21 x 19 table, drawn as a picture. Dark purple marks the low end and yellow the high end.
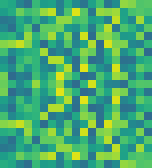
Average level on the scale: 60%. Mirror symmetry: top to bottom. Slope: none. Grain: fine. Odd rows or columns: none.
